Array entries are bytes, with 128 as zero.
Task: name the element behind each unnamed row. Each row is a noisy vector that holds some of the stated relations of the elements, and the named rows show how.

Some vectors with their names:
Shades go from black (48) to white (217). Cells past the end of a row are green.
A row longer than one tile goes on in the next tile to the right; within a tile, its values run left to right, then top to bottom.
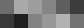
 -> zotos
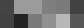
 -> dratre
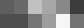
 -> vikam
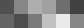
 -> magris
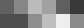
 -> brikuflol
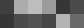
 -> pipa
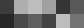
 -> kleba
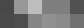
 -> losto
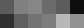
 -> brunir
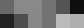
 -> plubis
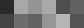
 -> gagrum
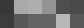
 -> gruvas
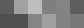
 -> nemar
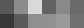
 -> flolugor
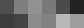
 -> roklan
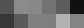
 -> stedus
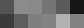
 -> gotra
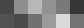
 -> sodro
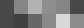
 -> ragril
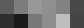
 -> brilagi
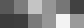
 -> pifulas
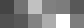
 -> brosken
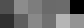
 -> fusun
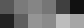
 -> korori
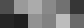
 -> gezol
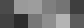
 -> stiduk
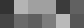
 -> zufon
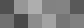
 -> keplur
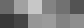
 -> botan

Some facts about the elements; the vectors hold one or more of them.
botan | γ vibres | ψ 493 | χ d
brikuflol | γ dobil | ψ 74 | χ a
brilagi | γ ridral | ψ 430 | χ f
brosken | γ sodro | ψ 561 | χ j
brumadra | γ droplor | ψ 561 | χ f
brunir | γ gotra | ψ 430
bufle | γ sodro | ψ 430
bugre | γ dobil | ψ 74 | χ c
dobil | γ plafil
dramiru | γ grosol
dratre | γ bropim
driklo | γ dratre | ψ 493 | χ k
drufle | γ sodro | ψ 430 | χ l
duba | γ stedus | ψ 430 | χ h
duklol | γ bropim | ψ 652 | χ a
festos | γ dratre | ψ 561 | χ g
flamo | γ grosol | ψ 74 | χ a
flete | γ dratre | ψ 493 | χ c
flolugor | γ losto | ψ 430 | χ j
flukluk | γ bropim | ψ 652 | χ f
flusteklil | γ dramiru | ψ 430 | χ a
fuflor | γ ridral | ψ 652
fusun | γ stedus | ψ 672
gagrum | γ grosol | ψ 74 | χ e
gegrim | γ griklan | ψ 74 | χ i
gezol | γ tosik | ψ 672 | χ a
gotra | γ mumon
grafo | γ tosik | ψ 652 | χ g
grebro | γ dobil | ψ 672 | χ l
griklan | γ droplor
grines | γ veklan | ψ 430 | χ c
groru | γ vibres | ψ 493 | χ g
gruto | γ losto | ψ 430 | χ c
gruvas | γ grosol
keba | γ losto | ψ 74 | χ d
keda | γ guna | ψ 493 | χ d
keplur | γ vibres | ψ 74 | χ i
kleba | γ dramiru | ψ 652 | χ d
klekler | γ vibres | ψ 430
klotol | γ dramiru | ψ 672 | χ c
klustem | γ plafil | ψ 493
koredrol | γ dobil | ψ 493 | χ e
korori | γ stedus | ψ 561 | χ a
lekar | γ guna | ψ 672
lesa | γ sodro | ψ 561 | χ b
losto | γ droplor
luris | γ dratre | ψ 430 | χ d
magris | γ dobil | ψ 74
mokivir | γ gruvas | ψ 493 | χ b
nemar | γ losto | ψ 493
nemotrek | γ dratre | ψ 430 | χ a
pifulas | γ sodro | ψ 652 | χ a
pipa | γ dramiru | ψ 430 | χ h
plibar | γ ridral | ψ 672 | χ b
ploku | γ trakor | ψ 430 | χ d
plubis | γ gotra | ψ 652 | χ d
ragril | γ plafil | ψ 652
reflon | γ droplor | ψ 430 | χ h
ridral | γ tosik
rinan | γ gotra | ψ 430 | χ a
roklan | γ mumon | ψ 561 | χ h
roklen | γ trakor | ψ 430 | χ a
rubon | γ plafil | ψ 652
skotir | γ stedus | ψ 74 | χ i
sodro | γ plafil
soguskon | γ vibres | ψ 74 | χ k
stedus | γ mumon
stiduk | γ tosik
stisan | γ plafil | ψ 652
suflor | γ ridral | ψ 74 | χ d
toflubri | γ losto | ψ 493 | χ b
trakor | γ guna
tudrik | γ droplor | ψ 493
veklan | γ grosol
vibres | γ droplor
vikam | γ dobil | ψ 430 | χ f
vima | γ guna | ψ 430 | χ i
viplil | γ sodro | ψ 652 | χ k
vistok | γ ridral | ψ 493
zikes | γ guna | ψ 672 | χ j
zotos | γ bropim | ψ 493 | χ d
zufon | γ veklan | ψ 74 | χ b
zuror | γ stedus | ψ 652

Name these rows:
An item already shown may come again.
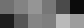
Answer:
rinan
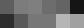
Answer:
zuror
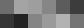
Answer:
zotos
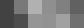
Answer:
brumadra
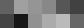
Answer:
suflor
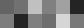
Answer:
grebro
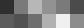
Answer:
lesa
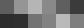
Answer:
ploku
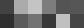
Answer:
klotol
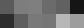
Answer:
zuror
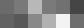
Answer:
bugre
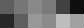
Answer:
korori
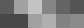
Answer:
keba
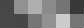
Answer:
plafil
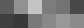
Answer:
reflon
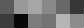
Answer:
grafo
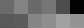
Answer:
skotir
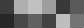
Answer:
kleba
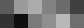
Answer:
luris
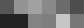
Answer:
duklol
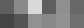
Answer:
gruto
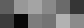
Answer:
grafo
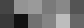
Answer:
fuflor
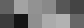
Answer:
suflor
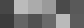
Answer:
mokivir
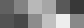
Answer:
brikuflol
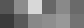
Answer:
flolugor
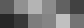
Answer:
roklen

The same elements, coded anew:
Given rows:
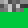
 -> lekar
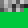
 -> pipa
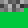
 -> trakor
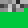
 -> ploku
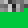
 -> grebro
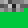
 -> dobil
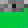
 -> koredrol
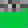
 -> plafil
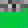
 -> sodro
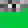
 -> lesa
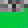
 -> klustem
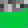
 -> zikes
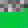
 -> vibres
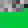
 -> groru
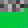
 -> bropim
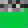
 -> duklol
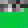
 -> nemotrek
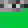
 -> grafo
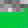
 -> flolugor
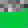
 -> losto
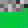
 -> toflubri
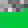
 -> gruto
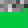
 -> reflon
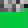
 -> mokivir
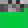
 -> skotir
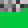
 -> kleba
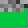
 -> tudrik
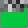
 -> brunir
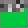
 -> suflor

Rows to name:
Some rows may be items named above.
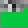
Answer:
drufle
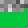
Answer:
klekler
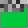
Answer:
plubis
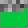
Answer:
vima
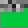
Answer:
pifulas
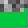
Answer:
flete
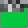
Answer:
fusun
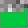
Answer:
klekler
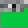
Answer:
vikam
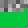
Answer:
soguskon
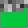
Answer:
zikes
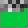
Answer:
rinan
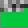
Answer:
grines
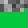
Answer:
flete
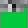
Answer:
drufle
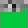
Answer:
bufle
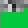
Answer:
drufle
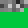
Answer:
driklo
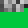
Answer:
mokivir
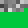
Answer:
keba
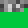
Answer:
plibar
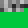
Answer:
grines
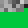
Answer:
groru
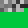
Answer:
flusteklil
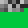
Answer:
korori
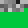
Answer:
botan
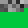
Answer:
skotir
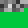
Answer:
brilagi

